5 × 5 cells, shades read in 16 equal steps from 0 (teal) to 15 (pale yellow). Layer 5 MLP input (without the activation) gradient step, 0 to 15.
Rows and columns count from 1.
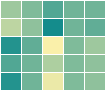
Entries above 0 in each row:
5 4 5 5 5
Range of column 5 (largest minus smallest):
4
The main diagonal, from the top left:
9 8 15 7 8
